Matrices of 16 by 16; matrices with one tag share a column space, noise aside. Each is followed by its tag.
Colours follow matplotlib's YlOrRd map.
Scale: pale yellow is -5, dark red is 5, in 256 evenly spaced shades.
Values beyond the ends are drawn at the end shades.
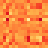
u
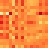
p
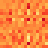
u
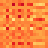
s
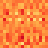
u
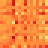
p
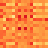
s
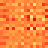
s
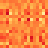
u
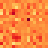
u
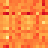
p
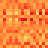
u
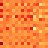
s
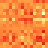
u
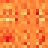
u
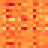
s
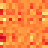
u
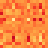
u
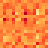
u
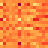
s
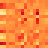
u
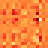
u
